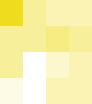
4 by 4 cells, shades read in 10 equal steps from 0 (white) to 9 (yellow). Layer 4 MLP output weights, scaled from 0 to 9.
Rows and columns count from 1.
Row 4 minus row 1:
-8 -4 0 0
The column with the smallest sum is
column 2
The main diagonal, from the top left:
9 4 2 3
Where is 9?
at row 1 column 1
